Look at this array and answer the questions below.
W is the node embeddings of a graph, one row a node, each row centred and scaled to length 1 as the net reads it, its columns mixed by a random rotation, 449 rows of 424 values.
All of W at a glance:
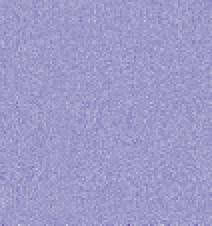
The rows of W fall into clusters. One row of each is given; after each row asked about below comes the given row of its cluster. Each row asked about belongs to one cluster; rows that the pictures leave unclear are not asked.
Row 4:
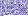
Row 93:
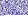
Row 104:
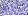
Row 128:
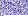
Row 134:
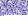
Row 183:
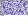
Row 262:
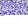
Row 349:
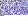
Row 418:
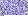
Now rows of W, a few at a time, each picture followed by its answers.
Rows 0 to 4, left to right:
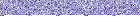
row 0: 418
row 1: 134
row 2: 4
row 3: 349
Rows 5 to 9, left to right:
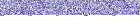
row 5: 349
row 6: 262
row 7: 104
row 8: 418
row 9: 262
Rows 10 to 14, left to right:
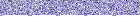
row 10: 104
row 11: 349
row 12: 134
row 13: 262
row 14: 418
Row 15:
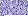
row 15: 418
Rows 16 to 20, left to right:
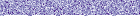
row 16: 93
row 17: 418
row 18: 418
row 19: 104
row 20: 104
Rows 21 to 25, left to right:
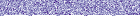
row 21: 183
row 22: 128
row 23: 262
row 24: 4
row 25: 104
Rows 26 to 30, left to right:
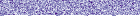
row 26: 262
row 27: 104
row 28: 262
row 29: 93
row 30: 134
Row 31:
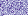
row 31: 4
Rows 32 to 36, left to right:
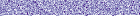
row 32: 104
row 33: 93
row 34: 104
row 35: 4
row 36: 104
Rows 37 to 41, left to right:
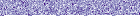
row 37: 418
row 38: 349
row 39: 349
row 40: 104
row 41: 104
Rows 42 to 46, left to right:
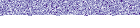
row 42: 104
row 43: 183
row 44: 134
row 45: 418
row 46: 104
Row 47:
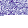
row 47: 262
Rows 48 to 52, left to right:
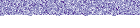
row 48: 183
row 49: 128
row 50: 93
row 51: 262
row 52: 418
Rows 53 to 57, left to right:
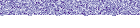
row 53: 262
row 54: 128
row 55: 93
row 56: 349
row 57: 418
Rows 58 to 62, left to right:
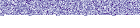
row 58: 128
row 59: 262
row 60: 183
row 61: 104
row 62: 4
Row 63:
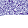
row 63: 104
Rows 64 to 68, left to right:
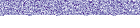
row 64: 183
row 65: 134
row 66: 104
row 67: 93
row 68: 93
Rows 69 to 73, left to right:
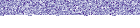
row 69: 183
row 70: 128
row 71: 104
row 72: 418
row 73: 128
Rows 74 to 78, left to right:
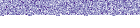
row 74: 418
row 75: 134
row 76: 128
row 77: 183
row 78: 262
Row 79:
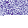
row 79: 93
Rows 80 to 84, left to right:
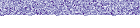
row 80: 349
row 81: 93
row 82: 104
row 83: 104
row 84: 349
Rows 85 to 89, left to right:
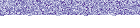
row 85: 349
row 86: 104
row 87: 93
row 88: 4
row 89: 93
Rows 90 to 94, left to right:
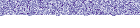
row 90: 104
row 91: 262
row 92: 128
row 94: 4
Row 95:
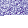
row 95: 349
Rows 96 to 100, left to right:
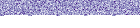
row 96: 349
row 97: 134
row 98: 134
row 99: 134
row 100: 4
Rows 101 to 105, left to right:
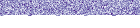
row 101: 262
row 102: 4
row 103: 128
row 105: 349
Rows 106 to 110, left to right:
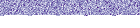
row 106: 183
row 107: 183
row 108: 183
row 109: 418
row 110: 418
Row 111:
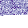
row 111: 262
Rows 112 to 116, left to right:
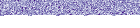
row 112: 349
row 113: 183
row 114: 4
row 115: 4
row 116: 262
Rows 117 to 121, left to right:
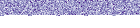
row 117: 128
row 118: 134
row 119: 418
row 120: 183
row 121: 262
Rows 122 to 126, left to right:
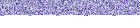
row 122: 349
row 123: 262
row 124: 134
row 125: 418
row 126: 418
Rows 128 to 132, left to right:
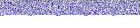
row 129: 183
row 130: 349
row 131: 262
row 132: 104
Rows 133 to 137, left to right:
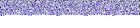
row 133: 134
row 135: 134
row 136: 134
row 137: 104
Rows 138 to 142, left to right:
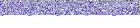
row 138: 4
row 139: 104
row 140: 262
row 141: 93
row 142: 349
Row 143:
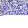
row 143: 104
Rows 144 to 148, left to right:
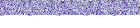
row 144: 183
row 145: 183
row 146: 93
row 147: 93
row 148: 262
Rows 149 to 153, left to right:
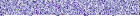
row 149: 134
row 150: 93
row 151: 4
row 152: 349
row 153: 104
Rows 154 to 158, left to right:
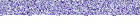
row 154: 104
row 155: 134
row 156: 93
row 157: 183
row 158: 349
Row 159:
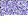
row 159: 134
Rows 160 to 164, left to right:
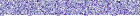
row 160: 128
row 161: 104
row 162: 262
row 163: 183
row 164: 93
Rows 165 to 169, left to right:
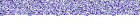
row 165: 262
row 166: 262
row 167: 349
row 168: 93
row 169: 134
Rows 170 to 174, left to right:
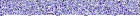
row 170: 134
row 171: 104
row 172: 134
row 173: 349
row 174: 93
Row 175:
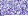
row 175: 349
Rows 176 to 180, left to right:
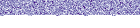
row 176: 262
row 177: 93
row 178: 104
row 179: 134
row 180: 128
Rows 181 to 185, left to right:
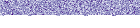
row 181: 93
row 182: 4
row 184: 134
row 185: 349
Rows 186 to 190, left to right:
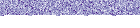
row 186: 418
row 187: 183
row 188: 128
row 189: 93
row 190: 349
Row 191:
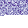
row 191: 128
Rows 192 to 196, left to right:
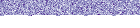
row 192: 183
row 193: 418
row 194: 349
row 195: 4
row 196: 262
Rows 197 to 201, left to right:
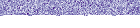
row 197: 104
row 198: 349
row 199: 418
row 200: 128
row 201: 349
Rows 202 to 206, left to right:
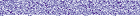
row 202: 262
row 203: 128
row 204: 93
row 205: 93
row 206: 93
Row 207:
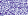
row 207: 262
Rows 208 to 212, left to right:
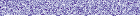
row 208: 134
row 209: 4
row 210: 349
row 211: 4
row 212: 349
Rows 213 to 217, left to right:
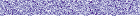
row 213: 93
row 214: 93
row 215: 93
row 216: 93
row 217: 183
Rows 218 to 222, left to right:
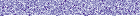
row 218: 4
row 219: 134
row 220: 104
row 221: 349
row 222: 183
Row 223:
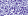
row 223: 349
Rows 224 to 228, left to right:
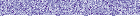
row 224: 4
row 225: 183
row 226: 183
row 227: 418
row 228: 262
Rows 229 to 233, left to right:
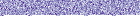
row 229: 418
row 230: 104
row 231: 183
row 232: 93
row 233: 183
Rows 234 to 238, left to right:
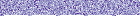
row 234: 134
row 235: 134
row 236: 104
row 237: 183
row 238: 418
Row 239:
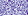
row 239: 104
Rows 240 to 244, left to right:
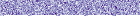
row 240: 93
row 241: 104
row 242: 128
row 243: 104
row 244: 183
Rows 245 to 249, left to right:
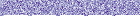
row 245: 104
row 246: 128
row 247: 418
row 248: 349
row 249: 4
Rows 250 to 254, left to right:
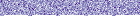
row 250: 183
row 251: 418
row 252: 134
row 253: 183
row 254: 4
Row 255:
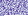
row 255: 183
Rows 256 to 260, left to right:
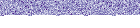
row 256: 418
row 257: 134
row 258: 4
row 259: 418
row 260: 128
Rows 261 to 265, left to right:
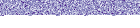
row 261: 418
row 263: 134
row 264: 104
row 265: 262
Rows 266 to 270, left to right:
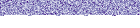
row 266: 134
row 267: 104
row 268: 128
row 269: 128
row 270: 418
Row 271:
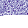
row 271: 104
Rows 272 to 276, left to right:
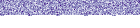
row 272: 183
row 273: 349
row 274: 134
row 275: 262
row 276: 128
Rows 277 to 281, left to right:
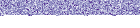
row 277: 128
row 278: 349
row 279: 104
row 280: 93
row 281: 349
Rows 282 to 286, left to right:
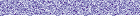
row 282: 4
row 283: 93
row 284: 128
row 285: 4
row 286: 4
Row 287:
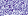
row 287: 134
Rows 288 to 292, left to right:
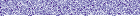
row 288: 134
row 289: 418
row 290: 4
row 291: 134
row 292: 128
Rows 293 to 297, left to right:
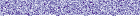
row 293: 93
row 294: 349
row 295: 4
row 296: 93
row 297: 134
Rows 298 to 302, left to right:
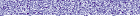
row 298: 104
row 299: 262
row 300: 183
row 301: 128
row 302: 262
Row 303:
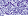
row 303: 128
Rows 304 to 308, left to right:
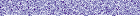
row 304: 134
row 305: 134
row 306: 93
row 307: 349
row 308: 418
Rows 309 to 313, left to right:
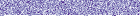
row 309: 128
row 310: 262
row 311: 93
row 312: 183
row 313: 418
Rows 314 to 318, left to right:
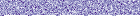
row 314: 418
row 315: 4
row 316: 134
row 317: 183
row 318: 93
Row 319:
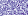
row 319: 104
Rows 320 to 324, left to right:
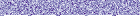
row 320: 128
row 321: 4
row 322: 349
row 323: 262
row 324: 418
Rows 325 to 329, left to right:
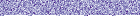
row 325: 183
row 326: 128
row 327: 183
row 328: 418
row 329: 104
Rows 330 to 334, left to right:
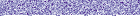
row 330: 104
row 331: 183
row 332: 128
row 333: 134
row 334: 128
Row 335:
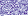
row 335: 262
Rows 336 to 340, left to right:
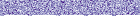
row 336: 93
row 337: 183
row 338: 93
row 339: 183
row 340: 349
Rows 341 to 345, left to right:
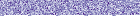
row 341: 128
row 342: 104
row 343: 104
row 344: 183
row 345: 262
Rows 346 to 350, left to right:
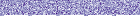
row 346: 183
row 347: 262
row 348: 262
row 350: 128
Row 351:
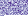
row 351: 128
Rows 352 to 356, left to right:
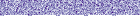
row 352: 183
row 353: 183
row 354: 128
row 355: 128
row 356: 134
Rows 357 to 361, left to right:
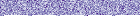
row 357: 134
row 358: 183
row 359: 183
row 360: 418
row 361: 4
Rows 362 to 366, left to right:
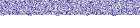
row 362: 93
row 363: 183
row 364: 262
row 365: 93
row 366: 349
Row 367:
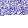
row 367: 349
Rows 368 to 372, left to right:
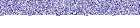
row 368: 134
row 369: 262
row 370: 349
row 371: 128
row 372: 104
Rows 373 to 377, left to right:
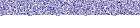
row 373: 104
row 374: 349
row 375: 128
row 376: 104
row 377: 93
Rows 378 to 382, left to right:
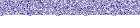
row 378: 104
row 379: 262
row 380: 4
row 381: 104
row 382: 93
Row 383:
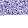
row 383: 93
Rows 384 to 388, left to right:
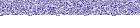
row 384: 4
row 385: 349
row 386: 128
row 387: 104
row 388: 4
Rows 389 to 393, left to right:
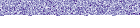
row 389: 349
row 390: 418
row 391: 349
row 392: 128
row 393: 104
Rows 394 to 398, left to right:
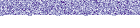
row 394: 4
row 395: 128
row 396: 93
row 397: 262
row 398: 93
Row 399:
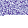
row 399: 93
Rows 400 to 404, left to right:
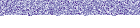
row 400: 134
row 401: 349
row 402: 104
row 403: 104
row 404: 93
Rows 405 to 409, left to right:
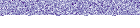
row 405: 418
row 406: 104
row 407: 349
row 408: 128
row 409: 418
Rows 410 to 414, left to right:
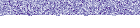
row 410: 104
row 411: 349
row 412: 128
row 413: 349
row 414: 93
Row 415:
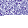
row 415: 349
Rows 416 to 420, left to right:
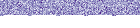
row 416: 4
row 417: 262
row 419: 349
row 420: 349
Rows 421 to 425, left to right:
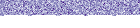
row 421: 183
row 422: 4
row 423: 93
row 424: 134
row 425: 128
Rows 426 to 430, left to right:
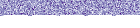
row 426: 104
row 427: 418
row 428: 93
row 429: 262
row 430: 183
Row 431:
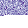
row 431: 418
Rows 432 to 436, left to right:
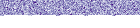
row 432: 183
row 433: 93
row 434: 4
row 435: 134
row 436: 4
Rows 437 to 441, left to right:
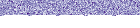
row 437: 104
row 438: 262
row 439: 4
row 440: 128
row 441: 418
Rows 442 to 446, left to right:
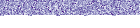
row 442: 183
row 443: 183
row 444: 349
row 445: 104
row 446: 183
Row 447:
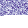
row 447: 262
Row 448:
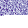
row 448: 134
